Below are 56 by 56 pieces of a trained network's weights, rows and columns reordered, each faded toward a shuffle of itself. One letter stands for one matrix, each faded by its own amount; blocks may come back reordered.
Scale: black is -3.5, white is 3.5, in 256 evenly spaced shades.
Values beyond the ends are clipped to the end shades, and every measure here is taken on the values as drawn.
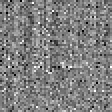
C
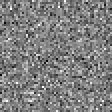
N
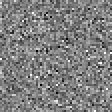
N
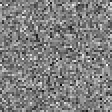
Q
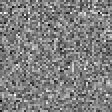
Q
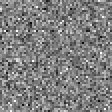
Q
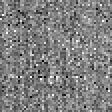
C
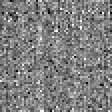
C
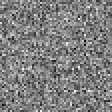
Q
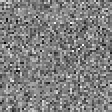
N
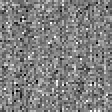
C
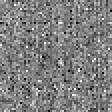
C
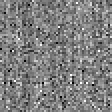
C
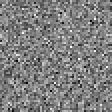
N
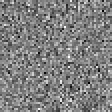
Q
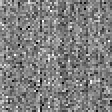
C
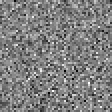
N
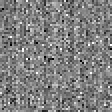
C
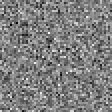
Q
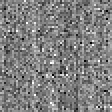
C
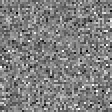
N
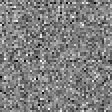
Q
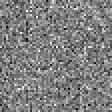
Q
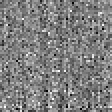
C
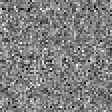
Q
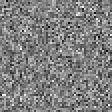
Q
